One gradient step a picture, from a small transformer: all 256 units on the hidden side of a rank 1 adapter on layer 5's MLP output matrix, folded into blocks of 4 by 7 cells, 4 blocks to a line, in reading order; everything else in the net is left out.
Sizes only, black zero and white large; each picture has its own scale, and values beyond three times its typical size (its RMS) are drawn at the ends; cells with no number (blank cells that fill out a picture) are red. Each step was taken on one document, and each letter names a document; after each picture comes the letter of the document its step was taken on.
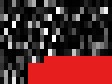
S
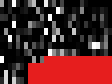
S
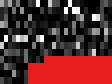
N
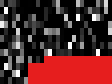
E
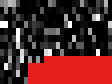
E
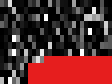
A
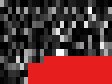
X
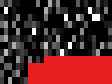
E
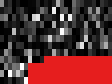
X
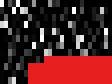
A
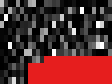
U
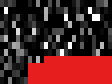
E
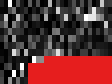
A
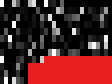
S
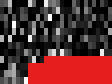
X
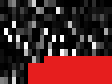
S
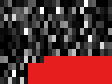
U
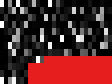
A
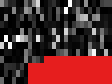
N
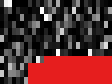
X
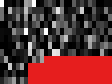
U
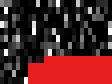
E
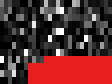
X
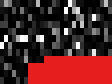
N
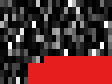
N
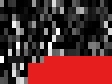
S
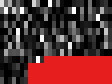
A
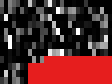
S
